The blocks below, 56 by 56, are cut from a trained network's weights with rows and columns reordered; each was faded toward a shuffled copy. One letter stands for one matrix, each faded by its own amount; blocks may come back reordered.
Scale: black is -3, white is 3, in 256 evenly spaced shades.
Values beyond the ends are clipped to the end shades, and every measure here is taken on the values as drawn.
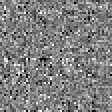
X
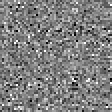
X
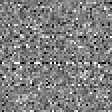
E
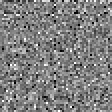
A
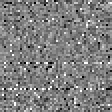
X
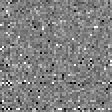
X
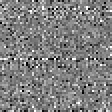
E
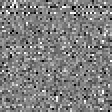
E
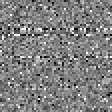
E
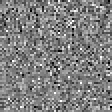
A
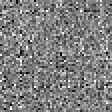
A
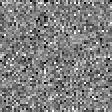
A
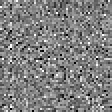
A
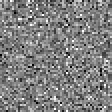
A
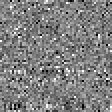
X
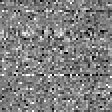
E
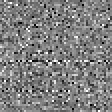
E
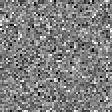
A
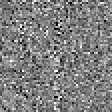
A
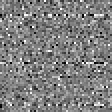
E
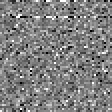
E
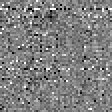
X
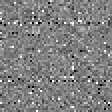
X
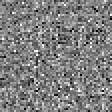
A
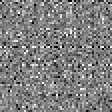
E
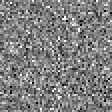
A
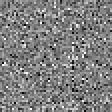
A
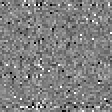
X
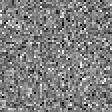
A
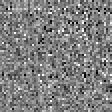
X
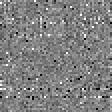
X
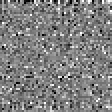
E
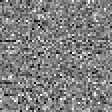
A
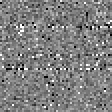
X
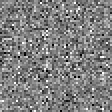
A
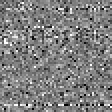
E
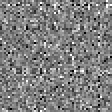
A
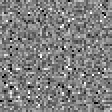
X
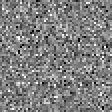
A
